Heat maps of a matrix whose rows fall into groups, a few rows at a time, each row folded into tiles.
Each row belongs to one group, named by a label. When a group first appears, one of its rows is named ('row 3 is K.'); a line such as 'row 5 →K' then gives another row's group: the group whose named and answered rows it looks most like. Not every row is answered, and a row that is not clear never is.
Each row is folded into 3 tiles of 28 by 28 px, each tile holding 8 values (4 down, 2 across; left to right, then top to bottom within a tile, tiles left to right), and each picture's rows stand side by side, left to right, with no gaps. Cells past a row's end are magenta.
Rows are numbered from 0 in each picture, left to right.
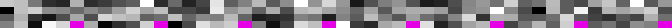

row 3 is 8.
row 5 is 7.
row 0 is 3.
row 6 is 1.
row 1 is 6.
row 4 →7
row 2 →1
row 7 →8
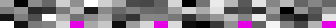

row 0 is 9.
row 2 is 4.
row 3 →3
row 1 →3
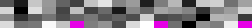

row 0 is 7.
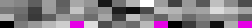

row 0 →1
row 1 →9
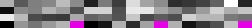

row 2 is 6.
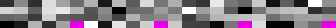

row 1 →9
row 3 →4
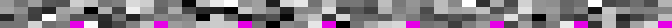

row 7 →3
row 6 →3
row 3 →9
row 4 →1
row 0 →9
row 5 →8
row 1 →8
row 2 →9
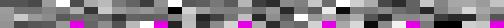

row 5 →8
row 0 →6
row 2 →3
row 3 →9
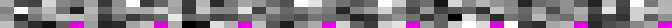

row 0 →4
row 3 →8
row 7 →8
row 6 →7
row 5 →9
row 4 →8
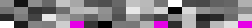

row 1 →6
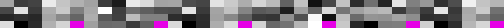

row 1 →4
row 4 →4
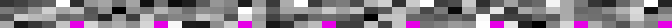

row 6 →8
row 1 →1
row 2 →7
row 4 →9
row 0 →6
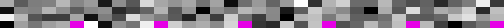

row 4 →1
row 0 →3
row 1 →9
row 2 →1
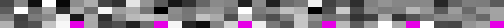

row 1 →4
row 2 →7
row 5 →7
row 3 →4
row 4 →7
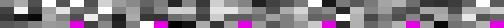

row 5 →6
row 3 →6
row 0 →8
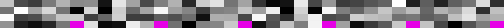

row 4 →6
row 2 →9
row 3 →1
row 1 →7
